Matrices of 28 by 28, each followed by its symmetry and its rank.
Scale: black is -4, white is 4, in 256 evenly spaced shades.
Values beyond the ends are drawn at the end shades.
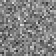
neither, full rank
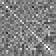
symmetric, rank five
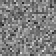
neither, full rank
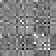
symmetric, rank three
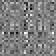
neither, rank three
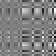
neither, rank one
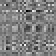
neither, rank three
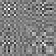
symmetric, rank three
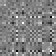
symmetric, rank three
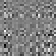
neither, rank three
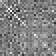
symmetric, rank five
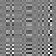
neither, rank one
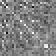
symmetric, rank five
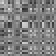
symmetric, rank two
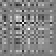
symmetric, rank two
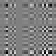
neither, rank one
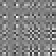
symmetric, rank two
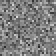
neither, full rank
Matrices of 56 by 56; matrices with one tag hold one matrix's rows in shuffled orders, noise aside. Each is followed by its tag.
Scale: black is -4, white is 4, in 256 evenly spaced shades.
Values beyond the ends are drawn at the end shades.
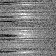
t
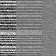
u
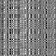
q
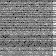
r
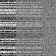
u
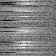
t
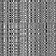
q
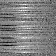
t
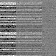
u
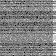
r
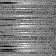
t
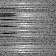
t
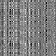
q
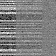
u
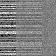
u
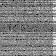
r
